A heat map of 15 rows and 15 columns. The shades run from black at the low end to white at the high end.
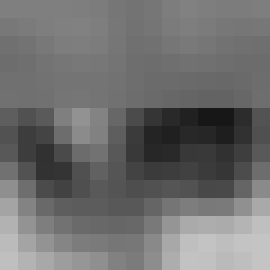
Ninth with the highest average: bottom right. Ninth with the lowest average: middle right. Stripes: none. Seam: horizontal, 40% of the way down, the top part calmer. Histogram: bell-shaped.
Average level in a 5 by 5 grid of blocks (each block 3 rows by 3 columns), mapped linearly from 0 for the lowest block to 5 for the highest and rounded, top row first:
33333 / 23222 / 13101 / 21122 / 43355
